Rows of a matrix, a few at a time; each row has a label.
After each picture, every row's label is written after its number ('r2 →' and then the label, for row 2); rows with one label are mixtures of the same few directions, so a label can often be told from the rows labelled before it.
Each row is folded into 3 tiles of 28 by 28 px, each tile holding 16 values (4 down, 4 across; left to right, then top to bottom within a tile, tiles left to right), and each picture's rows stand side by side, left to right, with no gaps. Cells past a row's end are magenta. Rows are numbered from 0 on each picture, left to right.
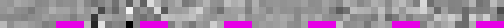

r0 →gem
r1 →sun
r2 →gem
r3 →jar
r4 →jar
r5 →jar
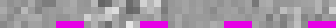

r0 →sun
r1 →gem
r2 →sun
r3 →jar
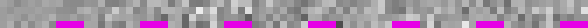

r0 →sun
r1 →jar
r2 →jar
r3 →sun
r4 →gem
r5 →sun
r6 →jar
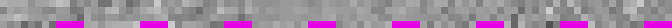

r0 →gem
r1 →gem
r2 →gem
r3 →gem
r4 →sun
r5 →sun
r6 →sun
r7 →sun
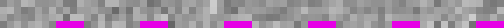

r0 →jar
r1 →jar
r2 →gem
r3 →gem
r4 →jar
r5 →sun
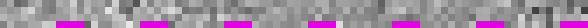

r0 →gem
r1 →sun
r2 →jar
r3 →jar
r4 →gem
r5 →sun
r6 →jar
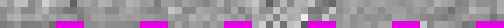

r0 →gem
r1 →gem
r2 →jar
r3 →sun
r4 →sun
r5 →gem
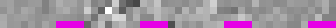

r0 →gem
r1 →sun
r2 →gem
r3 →jar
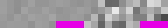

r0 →sun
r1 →jar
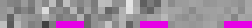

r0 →sun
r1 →gem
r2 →jar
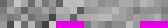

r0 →sun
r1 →gem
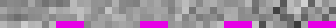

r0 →gem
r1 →sun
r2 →sun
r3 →sun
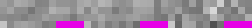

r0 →gem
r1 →gem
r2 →sun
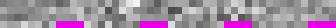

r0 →gem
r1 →sun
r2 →jar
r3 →jar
